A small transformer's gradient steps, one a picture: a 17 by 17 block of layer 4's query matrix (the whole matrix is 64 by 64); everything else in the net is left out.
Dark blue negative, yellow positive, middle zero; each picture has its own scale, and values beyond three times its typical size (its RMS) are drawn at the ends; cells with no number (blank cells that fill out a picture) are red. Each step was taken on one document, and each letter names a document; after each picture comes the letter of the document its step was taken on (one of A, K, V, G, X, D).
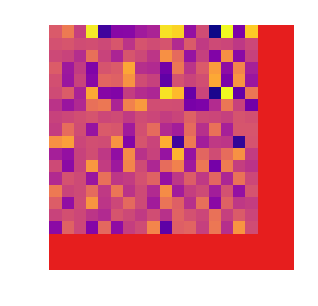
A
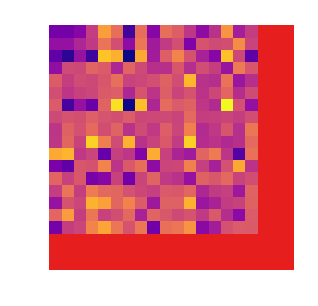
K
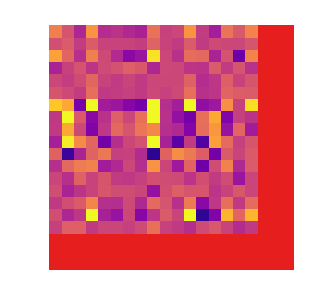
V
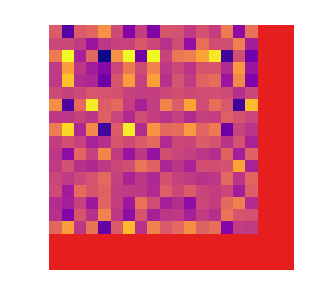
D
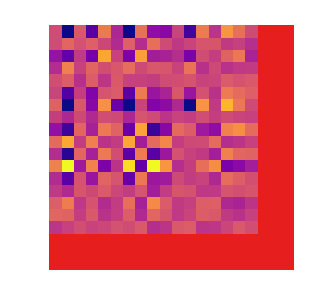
D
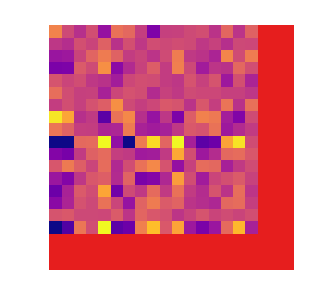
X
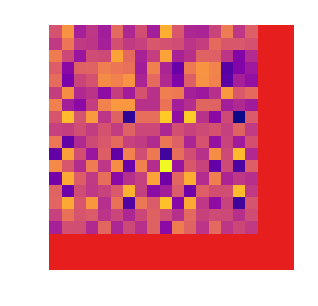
A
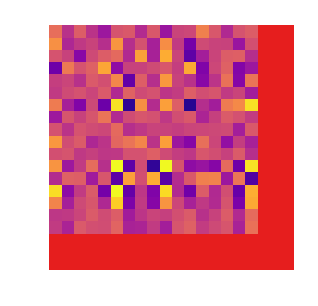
A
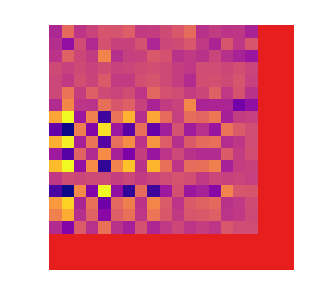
D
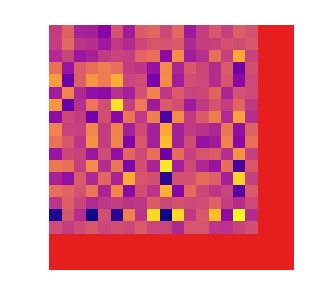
A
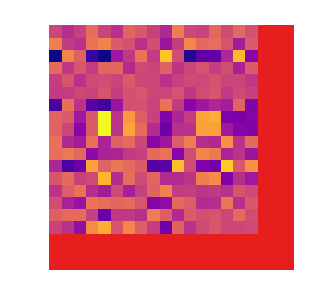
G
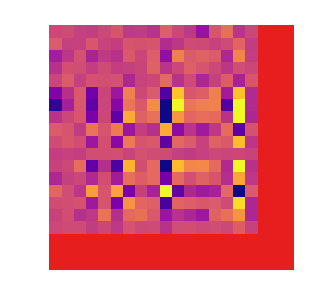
A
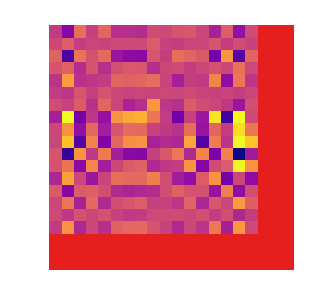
V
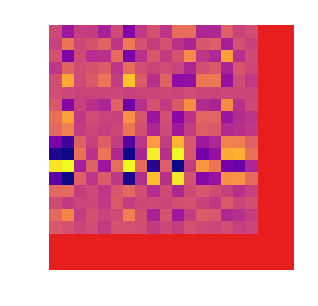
X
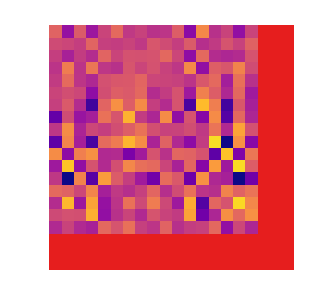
V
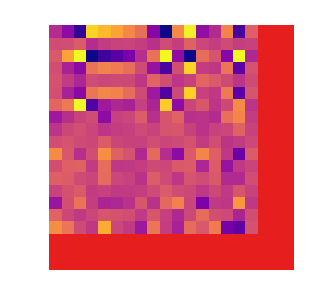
G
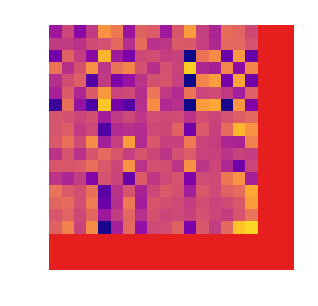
K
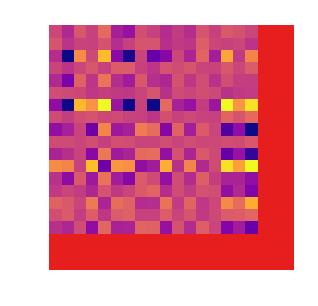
D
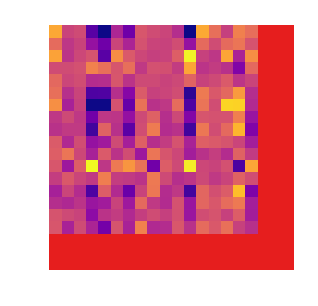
K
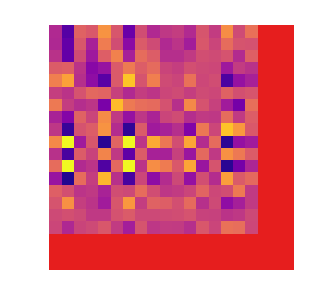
D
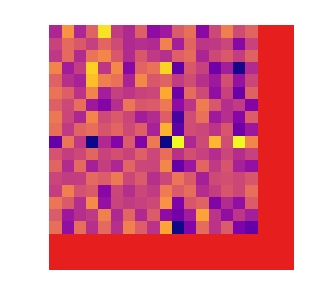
A
